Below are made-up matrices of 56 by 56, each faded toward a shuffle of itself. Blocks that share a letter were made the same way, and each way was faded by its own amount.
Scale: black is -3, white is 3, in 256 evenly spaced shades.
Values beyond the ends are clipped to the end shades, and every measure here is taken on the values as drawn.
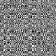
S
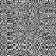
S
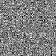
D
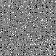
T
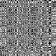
S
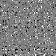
T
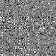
T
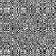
S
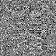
D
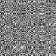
S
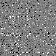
T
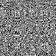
D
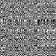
S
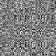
S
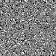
D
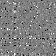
T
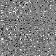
T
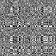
S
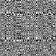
S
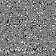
T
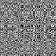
S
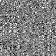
D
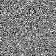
D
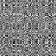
S
